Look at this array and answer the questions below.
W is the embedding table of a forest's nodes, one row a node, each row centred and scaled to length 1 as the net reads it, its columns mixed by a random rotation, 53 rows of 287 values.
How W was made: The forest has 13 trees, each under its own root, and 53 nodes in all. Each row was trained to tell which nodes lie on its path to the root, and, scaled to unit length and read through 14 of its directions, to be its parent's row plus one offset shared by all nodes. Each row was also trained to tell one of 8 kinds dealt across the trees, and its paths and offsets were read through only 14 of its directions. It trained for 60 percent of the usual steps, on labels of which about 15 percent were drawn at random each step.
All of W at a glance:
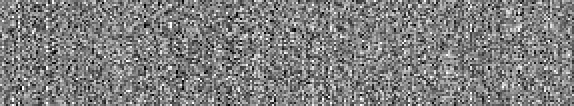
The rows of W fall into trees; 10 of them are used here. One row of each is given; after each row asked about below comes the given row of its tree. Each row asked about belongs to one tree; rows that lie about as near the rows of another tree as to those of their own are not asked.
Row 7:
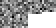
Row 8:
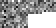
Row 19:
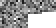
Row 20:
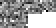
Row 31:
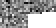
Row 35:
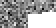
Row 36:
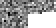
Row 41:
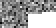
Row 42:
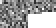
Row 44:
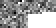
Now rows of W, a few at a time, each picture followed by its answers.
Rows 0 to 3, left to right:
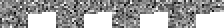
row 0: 41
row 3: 19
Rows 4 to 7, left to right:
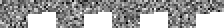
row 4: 42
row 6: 7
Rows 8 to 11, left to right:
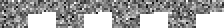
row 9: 44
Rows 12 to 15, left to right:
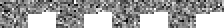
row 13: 44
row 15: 36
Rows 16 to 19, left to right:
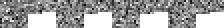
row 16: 20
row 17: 7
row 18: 7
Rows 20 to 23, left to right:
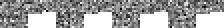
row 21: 35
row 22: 41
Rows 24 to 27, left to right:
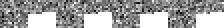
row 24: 35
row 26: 31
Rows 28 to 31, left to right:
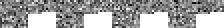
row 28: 41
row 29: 8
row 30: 44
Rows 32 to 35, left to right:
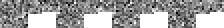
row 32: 7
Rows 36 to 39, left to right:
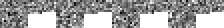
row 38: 20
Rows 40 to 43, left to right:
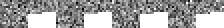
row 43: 44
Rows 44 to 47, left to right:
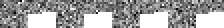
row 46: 19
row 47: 41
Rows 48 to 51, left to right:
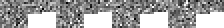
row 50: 31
